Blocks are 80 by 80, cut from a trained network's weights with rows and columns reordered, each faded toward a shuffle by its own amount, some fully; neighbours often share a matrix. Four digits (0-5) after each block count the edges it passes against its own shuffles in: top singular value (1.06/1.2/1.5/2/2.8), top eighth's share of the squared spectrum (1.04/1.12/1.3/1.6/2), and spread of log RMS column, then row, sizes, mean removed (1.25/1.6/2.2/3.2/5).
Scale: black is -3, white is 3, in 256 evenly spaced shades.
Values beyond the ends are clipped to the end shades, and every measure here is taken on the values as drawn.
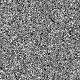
1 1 0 0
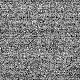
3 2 0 0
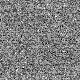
1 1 0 0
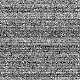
4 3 1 2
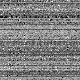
5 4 1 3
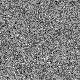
0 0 0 0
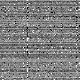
4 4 2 2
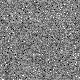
0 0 0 0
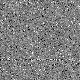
1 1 0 1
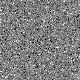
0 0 0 0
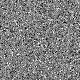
0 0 0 0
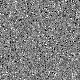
1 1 0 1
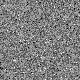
0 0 0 0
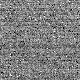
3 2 1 0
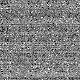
3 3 2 1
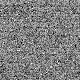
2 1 0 0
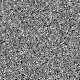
2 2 0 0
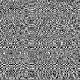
5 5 1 4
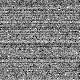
4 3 0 2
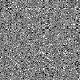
4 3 2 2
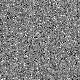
1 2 0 1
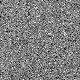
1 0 0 0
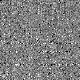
2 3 1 2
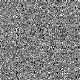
3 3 2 1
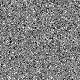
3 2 0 0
